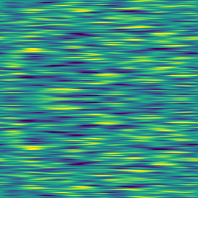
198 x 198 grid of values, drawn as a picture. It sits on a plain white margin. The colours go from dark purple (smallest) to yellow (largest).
Streaks run across, left to right. No overall slope runs across the table. It is mirror symmetric from top to bottom. Overall the values sit about 50% of the way up the scale.
